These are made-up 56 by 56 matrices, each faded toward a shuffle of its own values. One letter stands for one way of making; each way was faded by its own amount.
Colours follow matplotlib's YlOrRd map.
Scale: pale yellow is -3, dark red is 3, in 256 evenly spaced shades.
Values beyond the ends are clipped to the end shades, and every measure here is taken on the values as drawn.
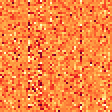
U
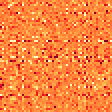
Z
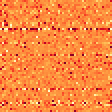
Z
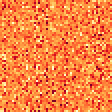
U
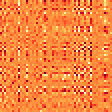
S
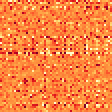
Z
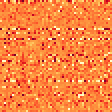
Z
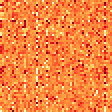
U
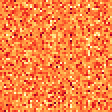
U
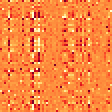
S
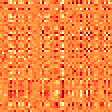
S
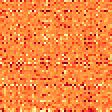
Z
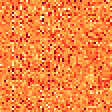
U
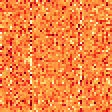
U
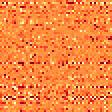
Z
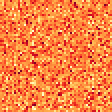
U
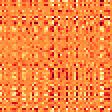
S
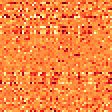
Z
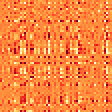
S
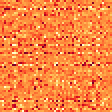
Z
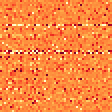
Z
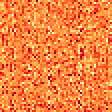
U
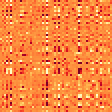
S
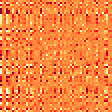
S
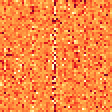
U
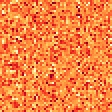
U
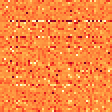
Z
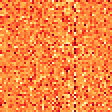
U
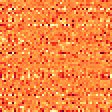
Z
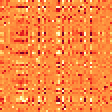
S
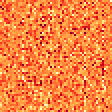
U
